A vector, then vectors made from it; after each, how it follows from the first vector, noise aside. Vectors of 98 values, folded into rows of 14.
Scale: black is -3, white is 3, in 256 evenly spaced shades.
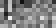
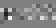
partly zeroed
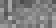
shrunk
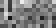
negated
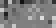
partly zeroed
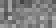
shrunk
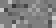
partly zeroed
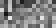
copied
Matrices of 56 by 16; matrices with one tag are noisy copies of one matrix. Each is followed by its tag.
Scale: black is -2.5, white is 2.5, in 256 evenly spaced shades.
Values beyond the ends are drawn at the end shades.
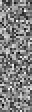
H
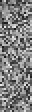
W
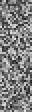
W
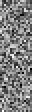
H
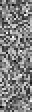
W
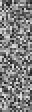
H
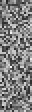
W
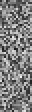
W
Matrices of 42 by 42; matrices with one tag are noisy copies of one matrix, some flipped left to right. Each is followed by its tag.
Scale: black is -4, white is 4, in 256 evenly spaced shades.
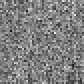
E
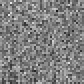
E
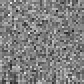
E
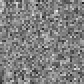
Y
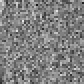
Y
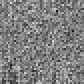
E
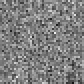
E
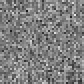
E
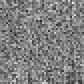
E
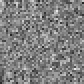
Y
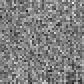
E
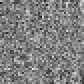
Y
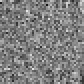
Y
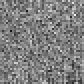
E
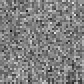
E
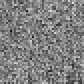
E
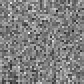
E
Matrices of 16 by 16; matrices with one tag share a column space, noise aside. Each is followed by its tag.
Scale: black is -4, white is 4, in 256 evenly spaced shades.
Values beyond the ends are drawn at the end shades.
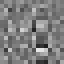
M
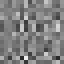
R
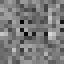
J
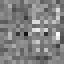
J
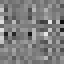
J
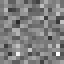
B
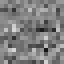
M
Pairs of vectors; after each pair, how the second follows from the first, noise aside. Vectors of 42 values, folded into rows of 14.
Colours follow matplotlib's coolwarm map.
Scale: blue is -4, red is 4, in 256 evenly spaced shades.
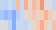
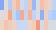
shuffled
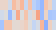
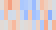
shuffled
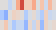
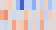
negated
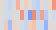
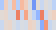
shuffled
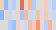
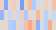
sign-scrambled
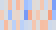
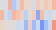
shuffled
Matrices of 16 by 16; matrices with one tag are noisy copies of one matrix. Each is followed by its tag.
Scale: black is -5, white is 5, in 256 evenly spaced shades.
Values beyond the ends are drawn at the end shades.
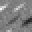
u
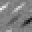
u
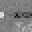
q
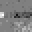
q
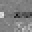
q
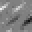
u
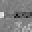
q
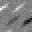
u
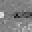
q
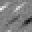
u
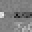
q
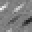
u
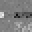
q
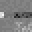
q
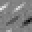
u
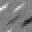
u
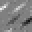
u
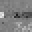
q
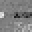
q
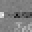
q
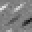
u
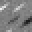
u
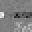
q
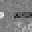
q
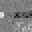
q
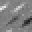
u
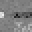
q
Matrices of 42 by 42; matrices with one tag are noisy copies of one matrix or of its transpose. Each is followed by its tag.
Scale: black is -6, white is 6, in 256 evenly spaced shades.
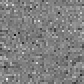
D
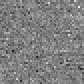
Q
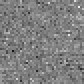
Q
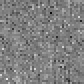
Q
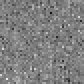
Q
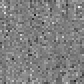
D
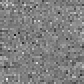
D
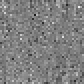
D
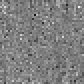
D
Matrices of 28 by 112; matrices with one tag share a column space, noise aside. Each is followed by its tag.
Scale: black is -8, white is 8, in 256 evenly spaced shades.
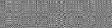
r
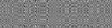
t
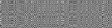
r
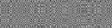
t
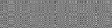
r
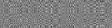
t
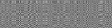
r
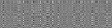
r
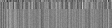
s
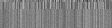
s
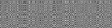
r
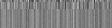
s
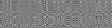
r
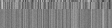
s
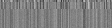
s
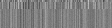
s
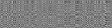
r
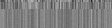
s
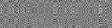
t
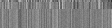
s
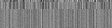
s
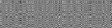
r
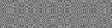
t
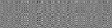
r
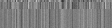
s
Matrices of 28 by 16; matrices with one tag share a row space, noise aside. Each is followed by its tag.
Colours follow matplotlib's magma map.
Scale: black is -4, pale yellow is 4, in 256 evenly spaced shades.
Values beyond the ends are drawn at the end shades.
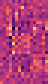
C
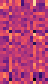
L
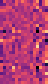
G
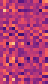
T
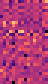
T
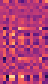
T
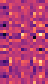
L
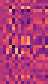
C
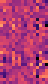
G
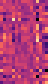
G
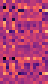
T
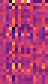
C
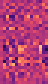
T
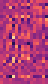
C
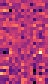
L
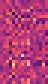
C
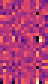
G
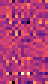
C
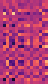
T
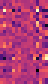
G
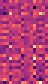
L
